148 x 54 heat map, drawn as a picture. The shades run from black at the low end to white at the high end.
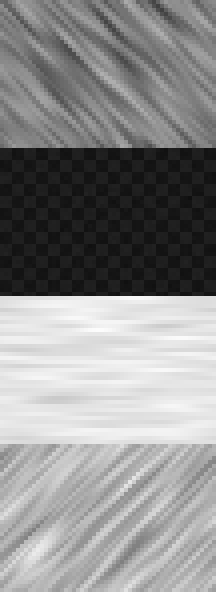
It is made of 4 by 1 panels. Panel 1,1: middling, slanting down to the right. Panel 2,1: very low, checkered, faint in contrast. Panel 3,1: very high, streaked across, faint in contrast. Panel 4,1: high, slanting up to the right.
